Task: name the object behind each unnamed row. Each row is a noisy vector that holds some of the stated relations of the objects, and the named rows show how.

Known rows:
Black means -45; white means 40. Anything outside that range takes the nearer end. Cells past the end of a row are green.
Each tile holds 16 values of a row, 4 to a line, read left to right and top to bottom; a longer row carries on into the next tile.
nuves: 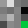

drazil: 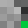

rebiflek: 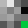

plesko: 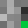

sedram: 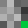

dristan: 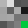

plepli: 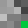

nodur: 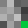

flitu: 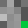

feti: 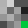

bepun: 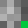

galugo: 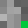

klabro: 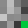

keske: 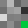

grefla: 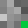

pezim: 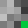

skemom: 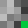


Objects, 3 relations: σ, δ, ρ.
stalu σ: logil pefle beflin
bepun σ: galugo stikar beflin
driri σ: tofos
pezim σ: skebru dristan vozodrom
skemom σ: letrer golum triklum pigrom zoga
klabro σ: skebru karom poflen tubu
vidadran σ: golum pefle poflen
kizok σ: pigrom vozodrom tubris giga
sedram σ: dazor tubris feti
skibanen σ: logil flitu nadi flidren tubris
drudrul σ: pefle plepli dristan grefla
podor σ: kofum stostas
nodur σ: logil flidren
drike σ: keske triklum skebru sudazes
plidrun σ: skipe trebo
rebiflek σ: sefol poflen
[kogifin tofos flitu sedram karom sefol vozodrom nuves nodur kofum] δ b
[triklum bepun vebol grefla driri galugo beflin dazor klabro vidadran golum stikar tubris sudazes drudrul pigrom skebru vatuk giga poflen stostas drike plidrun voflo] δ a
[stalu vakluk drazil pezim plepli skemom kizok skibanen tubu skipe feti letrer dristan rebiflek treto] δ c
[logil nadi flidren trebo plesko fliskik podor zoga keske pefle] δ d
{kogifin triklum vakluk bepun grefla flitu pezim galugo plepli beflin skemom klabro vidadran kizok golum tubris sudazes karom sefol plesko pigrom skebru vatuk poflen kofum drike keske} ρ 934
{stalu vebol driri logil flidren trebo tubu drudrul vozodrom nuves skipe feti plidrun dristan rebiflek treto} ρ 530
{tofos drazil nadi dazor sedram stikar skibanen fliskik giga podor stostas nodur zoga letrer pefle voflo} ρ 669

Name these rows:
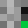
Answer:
podor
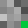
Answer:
giga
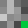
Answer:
vidadran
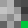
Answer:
skibanen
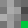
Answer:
vatuk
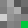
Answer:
pigrom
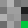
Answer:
fliskik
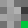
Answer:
voflo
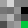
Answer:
trebo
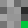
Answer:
tofos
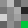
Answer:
zoga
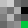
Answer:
skipe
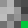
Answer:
kizok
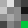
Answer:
stalu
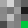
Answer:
vebol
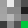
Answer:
drudrul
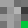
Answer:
stostas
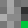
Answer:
kogifin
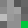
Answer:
beflin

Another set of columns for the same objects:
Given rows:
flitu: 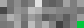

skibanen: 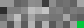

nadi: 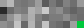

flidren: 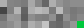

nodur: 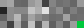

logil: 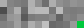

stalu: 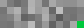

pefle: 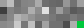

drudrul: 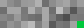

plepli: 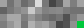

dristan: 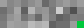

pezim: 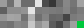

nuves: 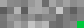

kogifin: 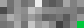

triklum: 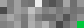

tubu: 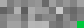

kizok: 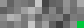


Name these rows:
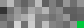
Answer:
tofos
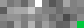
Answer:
bepun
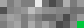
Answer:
grefla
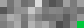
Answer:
vakluk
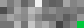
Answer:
kofum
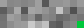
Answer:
vozodrom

